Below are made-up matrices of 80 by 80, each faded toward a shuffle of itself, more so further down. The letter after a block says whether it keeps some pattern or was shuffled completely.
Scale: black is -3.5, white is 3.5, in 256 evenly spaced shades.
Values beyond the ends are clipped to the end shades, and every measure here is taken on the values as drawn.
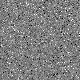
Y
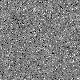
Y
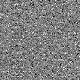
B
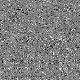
B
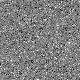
Y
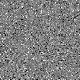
B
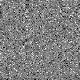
B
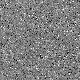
Y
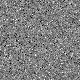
Y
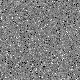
Y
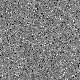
Y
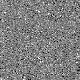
B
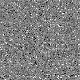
B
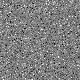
Y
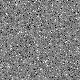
Y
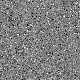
Y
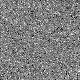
Y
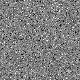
Y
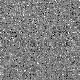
B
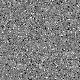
B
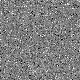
Y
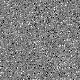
B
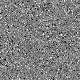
B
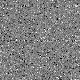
B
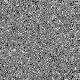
B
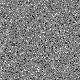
B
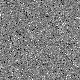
Y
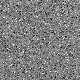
Y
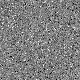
Y
